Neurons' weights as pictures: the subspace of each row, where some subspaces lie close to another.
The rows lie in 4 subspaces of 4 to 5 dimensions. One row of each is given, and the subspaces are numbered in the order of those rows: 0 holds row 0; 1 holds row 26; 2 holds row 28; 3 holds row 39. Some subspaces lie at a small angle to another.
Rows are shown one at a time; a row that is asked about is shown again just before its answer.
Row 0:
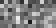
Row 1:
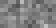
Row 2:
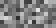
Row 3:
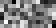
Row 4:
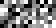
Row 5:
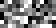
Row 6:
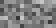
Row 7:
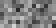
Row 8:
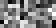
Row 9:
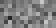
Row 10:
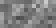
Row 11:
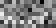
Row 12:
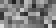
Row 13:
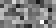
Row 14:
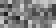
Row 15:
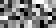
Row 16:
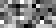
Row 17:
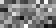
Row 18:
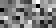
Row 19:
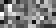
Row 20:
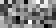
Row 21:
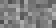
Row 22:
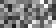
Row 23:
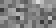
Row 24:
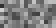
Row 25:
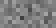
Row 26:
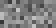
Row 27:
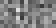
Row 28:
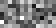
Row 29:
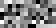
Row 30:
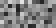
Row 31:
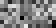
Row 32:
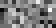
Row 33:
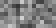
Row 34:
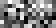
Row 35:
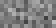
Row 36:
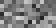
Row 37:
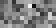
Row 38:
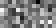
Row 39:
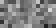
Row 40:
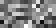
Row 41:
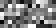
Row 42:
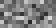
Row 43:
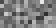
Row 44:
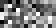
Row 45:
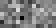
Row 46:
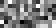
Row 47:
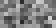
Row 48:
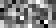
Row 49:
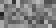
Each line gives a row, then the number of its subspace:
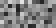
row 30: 1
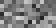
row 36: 2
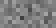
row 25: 1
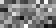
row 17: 0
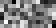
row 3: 1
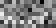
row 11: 1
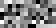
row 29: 1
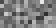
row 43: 2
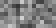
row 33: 2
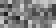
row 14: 0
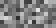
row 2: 3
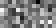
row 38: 3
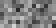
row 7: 0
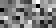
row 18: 3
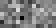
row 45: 0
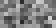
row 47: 3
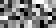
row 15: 3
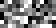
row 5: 3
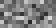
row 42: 2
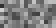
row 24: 0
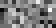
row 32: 3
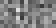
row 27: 2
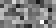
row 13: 2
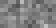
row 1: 3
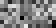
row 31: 0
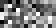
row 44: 1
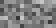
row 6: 3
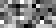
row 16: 2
